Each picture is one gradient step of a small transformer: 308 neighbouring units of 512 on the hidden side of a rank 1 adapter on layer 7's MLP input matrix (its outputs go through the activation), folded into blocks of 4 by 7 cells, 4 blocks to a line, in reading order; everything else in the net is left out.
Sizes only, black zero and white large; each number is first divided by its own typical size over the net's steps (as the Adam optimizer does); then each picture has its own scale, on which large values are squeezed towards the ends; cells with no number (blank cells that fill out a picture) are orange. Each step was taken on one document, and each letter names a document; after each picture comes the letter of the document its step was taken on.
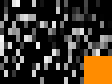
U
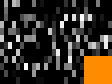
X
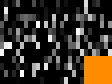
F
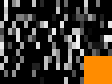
U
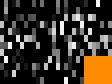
X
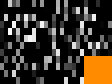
F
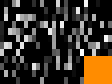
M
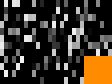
U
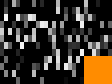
M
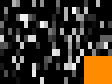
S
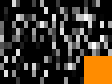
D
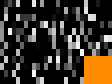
M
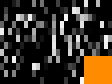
F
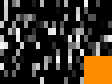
U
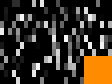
D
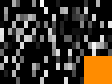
D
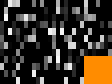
M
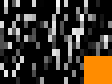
X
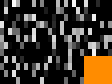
F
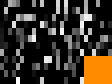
M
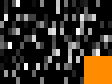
X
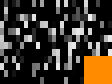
F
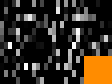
X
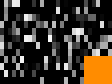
U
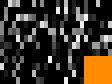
M
